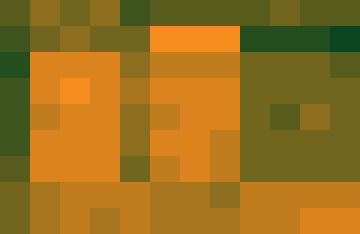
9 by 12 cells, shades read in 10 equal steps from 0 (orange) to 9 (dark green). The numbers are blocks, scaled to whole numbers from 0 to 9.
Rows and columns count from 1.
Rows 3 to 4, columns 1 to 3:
8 1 1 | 7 1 0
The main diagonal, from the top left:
6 5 1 1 4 1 1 4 2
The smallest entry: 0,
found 4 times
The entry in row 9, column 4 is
3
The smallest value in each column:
5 1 0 1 2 0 0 0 2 2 1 1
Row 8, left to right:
5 3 2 2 2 3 3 4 2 2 2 2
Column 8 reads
6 0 2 1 1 2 2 4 3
